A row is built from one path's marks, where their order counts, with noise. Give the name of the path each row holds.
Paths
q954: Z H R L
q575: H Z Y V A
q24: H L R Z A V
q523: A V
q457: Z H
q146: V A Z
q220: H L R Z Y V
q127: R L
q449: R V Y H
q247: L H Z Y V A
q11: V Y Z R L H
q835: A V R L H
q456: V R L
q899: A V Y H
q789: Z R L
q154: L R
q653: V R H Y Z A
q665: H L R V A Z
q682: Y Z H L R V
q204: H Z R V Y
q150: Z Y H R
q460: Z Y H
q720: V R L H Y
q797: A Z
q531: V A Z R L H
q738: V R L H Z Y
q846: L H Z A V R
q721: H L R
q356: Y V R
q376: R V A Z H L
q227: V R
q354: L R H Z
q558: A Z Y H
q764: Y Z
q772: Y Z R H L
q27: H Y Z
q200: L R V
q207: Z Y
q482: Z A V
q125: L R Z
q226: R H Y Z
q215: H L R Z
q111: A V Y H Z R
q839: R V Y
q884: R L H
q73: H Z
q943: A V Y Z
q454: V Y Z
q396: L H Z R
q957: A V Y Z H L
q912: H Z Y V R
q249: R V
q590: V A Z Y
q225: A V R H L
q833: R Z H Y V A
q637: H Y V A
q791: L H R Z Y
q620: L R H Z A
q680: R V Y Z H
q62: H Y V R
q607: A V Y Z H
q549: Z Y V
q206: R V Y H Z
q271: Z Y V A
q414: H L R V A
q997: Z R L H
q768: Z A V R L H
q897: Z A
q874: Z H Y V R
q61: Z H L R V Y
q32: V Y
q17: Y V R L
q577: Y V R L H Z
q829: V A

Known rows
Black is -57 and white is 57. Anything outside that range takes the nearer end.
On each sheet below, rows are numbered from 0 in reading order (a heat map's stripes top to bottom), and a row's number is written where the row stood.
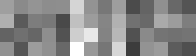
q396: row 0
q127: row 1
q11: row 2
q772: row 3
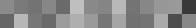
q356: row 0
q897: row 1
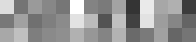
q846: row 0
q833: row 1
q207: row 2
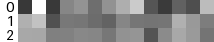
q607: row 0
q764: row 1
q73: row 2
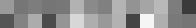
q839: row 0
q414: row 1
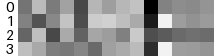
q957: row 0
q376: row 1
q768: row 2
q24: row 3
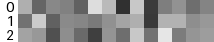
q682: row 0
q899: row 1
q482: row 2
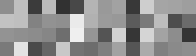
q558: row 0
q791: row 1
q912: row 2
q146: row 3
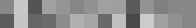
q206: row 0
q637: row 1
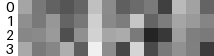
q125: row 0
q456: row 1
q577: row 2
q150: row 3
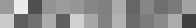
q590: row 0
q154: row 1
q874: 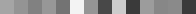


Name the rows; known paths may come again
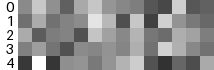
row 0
q620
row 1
q833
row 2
q127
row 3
q829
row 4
q607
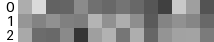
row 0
q226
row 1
q354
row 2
q789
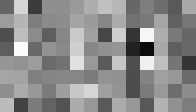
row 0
q680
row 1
q207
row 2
q575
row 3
q111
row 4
q204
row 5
q73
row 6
q738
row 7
q200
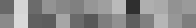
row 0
q899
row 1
q454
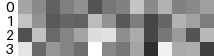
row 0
q523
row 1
q215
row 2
q653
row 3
q846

